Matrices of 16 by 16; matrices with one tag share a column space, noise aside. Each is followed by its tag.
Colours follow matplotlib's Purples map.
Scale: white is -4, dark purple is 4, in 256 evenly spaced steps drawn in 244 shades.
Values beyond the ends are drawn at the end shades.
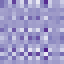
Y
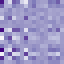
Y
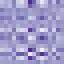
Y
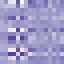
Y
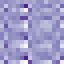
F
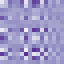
Y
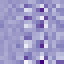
F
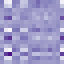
Y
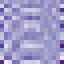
F
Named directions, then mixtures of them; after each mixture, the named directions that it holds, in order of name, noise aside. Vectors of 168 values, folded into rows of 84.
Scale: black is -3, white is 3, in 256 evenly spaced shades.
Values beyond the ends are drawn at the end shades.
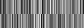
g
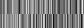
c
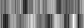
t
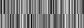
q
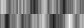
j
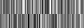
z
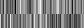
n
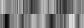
j, t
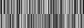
c, q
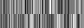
t, z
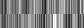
c, j, t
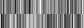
c, n, t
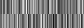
c, z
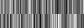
g, n, t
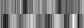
t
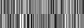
q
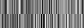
c, g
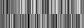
n, z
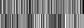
g, j, q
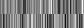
c, q, t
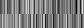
c
